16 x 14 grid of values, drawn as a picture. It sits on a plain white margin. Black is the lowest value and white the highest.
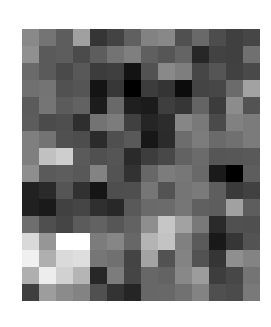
In the bottom left lies a patch that is higher than the rest. The bottom left is the roughest part. Overall the values sit about 40% of the way up the scale. The ninth with the highest average is the bottom left.
